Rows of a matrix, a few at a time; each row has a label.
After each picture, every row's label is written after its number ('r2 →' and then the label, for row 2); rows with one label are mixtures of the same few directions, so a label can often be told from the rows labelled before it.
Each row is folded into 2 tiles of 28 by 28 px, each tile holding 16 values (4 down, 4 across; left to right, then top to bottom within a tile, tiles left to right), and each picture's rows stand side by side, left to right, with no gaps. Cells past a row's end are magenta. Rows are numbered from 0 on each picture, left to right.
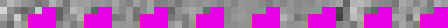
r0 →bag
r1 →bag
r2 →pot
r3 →bag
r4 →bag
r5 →bag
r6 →bag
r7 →pot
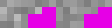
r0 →bag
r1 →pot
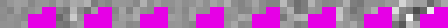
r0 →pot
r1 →bag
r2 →pot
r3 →pot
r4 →pot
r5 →pot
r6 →bag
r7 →bag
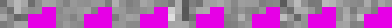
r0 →pot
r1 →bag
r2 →pot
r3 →bag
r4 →bag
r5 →pot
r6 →pot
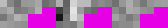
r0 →pot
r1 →bag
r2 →pot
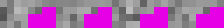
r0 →bag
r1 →bag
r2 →pot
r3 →bag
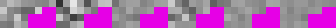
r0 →bag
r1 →pot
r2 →pot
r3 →pot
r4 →pot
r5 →pot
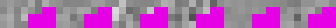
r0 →pot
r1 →bag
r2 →bag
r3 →pot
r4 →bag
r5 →bag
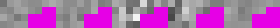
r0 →pot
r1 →pot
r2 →pot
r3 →bag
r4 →bag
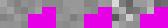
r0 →pot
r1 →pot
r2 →pot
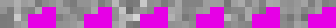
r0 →bag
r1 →pot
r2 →pot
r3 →bag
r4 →pot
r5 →pot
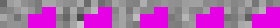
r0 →pot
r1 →pot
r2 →pot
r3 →bag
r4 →pot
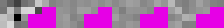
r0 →bag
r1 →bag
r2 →pot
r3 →pot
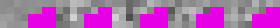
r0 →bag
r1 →bag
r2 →bag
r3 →bag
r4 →pot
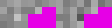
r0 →bag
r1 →pot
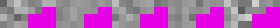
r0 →pot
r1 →bag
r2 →pot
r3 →pot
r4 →pot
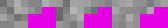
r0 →pot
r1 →bag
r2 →bag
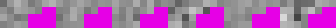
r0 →pot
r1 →bag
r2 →pot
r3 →bag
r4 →pot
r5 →bag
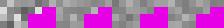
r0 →bag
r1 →bag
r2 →pot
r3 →pot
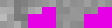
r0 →bag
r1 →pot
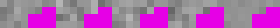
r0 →bag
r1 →pot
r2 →bag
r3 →bag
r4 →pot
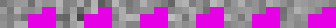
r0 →pot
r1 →pot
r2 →pot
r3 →pot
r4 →pot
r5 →bag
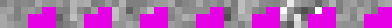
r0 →bag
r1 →bag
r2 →bag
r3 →pot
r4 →bag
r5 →bag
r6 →pot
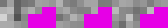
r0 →bag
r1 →pot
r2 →bag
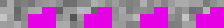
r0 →bag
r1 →bag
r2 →pot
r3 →bag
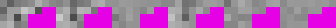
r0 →bag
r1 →bag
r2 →bag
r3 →bag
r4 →pot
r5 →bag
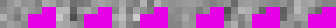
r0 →pot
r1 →bag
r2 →pot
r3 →bag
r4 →bag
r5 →bag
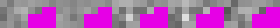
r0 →bag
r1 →bag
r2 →bag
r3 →bag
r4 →bag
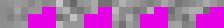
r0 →pot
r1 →pot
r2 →bag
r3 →bag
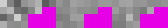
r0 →pot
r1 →bag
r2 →bag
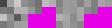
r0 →pot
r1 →pot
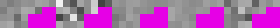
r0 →bag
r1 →pot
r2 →bag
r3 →bag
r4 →pot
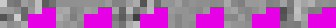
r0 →pot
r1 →bag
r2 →pot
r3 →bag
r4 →pot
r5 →bag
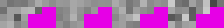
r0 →bag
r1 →bag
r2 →pot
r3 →pot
